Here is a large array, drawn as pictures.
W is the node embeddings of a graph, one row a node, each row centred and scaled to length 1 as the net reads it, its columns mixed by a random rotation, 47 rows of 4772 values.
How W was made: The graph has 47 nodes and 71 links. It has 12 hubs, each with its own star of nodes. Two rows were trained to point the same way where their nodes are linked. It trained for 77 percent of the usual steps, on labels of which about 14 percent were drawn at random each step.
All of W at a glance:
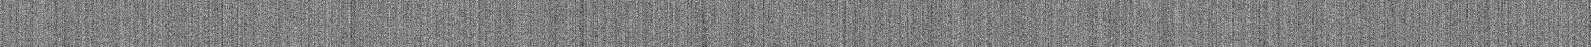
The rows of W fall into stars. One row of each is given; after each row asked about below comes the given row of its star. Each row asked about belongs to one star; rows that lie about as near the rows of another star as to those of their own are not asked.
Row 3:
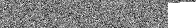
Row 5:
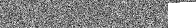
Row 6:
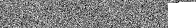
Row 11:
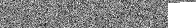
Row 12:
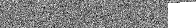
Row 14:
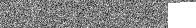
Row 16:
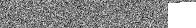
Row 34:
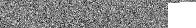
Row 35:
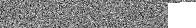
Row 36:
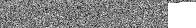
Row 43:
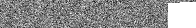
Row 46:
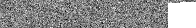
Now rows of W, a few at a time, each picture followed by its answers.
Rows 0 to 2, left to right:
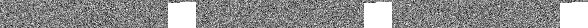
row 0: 43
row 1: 5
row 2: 36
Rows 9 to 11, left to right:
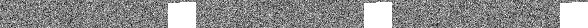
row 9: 16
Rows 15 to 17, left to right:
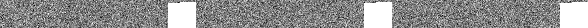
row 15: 43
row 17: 5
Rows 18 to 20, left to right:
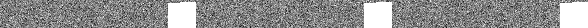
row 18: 5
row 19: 14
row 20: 12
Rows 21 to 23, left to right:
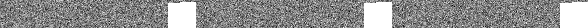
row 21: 35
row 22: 14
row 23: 43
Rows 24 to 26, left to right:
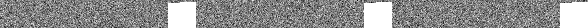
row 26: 34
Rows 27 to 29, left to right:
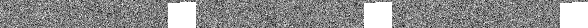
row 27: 11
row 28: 6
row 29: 43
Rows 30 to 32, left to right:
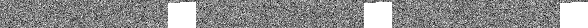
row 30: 3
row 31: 11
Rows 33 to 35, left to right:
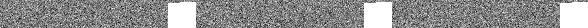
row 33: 5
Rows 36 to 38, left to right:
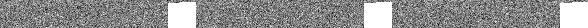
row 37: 6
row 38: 46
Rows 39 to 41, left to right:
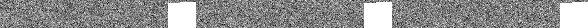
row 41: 3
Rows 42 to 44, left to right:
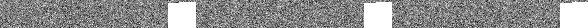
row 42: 6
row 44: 34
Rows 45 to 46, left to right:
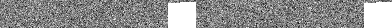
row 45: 3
